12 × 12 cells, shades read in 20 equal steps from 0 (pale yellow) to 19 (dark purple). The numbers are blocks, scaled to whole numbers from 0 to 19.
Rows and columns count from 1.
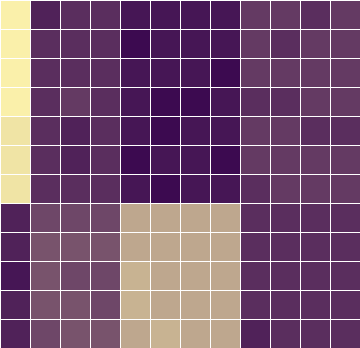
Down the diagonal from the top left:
0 16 16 16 18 18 18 6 16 16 16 16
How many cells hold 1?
3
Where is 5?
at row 10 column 5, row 11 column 5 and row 12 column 6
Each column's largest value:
18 17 17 16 19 19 19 19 17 16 16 16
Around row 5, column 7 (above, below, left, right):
19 18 19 18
